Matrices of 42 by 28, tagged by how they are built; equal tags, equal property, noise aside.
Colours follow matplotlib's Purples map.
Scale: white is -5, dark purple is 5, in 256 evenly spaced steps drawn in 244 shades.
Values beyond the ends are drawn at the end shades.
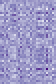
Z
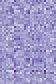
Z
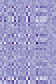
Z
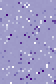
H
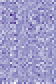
Z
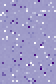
H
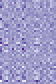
Z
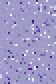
H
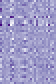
Z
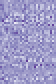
Z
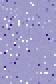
H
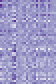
Z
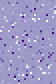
H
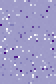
H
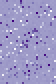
H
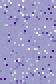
H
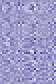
Z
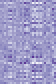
Z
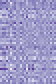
Z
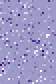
H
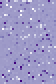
H
